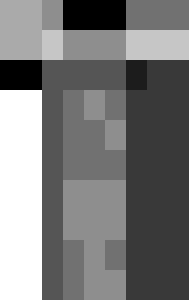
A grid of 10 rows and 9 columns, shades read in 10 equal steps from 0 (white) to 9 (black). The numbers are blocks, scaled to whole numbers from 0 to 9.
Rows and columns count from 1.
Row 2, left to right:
3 3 2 4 4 4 2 2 2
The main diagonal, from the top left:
3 3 6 5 5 5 7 7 7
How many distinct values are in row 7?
4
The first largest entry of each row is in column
4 4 1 7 7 7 7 7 7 7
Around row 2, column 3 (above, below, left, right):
4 6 3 4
